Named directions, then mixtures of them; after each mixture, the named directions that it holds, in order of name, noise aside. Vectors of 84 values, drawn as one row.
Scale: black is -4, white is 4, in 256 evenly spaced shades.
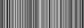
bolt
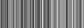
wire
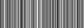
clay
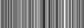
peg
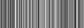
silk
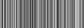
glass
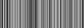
bolt, glass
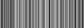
bolt, peg, silk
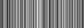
bolt, clay, peg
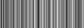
glass, silk, wire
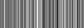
clay, peg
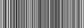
bolt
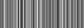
clay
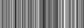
peg, silk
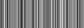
clay, wire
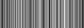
bolt, peg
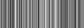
silk
